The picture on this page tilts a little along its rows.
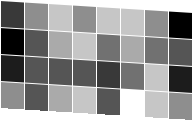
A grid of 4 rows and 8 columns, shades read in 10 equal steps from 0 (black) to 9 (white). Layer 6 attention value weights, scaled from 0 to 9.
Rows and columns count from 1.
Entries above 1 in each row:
7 7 6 8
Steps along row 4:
down up up down up down down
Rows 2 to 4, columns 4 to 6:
7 4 6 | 3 2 4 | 7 3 9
